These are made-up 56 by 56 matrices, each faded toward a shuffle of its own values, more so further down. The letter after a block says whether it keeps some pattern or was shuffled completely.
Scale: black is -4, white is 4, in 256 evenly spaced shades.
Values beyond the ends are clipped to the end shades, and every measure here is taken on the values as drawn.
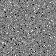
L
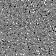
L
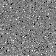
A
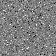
L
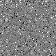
A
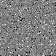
A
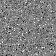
L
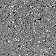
A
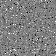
L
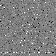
A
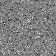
L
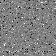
A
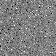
L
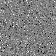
A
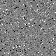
L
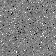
L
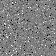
L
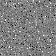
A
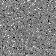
A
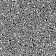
L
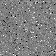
L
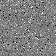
A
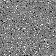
A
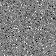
L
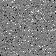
A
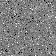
L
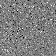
L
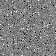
L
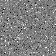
A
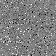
A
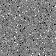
L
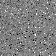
L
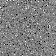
A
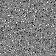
L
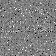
A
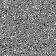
L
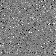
A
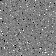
L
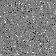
L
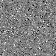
A
